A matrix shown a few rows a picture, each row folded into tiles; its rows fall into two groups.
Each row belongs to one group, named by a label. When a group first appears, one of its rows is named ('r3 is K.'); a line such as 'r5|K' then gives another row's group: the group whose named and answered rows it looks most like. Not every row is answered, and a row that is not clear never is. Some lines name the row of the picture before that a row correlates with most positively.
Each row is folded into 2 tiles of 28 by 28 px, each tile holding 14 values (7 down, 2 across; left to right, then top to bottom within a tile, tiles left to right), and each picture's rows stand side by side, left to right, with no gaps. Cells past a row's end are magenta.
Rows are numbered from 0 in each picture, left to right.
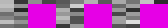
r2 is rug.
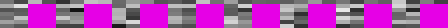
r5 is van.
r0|rug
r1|rug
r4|rug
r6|rug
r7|rug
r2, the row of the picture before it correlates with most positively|1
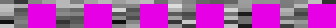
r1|van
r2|van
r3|van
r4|van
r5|rug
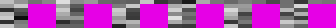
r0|van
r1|van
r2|rug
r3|rug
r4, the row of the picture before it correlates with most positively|4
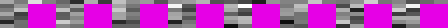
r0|van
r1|rug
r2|van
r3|van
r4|rug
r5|van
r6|rug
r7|rug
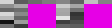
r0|van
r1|van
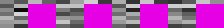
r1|rug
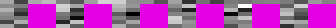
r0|van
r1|van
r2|van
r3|rug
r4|rug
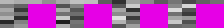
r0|van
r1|van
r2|rug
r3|rug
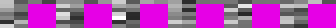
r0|van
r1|van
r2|van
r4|rug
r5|rug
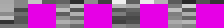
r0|van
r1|rug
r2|van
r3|rug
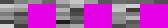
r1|van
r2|rug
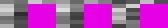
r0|van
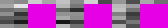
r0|van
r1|van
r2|van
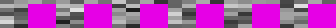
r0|rug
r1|van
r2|rug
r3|rug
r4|van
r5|rug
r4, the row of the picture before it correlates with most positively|0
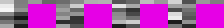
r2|rug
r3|van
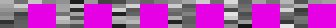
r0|van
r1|rug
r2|rug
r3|van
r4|van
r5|van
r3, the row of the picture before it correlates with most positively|1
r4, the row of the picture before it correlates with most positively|3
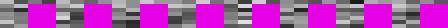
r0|rug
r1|van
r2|van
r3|van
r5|rug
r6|rug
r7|van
